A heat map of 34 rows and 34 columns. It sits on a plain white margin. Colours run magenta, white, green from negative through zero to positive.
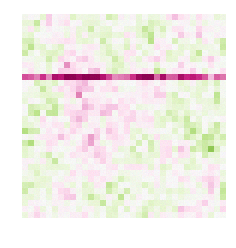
Grain: streaks across. Odd lines: row 11. Slope: none. Histogram: skewed, a long tail of low values.
